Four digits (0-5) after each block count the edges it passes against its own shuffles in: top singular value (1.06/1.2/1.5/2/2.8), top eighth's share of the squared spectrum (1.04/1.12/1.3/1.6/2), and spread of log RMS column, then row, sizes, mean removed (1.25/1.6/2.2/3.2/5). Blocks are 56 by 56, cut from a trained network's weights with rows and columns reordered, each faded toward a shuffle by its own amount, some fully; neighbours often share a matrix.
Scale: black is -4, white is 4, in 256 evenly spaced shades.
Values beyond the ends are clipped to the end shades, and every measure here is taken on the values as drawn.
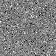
0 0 0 0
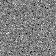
0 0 0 0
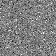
0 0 0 0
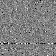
3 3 0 1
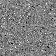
0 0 0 0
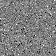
0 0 0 0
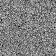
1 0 0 0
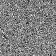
0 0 0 0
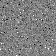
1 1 0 0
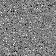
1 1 0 0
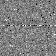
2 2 0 1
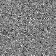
2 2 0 1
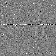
3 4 0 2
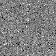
1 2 0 1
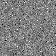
1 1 0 0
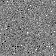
1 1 0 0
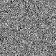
2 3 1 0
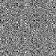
3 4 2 2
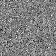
1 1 0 0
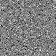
1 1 0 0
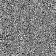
2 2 1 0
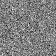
0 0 0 0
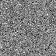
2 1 0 0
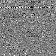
3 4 0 2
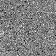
1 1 0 0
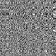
4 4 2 3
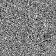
2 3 1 0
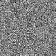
3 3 1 0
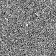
1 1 0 0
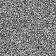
1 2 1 0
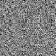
3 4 2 1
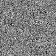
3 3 1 1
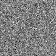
1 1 0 0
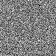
0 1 0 0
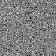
3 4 2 2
